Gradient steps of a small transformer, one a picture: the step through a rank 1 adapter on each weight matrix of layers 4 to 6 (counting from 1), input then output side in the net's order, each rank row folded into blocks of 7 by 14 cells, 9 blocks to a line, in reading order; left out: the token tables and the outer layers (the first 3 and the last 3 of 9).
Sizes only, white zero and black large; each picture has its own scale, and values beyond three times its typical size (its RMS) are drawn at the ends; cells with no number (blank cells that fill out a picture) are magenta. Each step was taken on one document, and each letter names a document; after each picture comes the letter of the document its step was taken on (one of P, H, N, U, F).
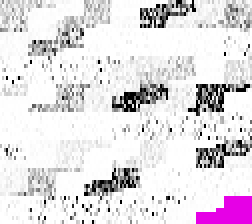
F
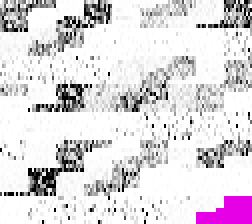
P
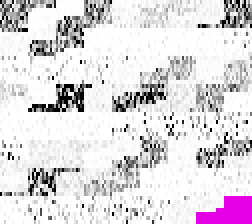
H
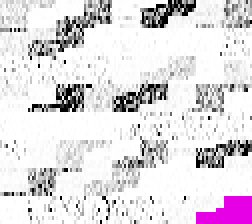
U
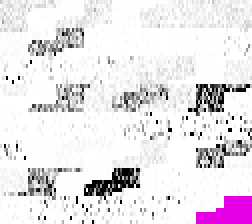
F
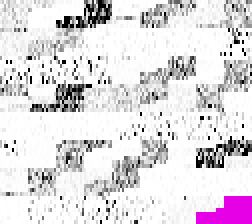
U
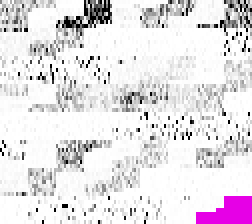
P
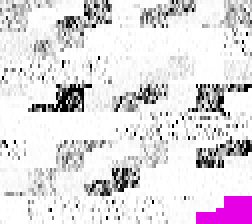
U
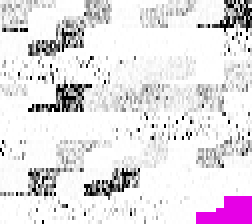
P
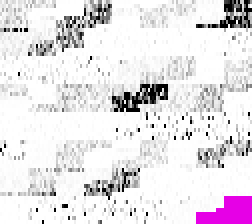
P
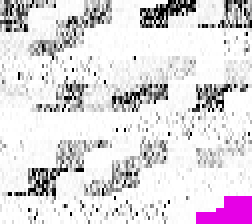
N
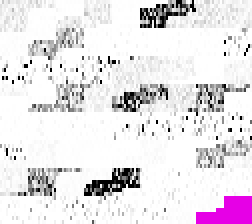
F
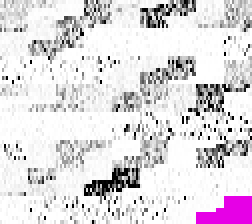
F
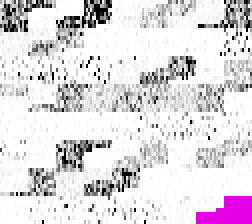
P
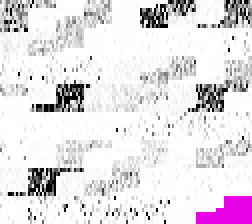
N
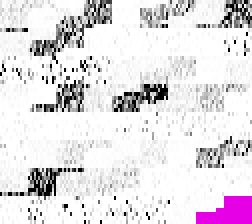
N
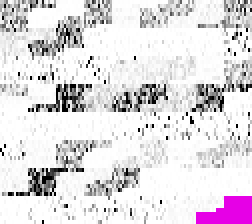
P
